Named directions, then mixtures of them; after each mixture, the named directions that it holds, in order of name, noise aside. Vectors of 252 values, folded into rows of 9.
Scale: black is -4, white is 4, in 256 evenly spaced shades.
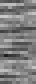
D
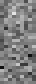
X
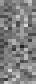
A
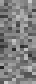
A, X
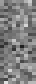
A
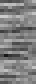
D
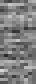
D, X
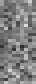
A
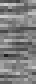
D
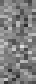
A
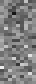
X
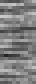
D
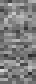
D, X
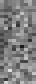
A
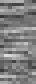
D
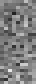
A, X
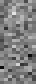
X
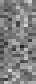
A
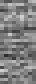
D, X
